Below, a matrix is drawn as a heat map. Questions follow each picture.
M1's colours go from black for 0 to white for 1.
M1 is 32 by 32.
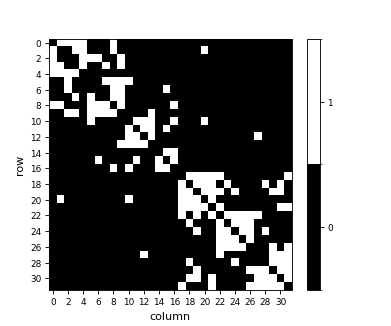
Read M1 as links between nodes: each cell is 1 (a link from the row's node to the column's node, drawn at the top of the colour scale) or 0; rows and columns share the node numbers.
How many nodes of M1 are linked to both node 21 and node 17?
5
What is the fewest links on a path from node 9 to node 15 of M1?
2
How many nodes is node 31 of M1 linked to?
7
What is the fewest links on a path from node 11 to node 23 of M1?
4
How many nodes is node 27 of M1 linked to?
5
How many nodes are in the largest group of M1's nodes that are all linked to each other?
5
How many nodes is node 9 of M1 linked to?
7
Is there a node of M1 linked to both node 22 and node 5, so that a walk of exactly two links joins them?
no
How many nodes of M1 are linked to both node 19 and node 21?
5
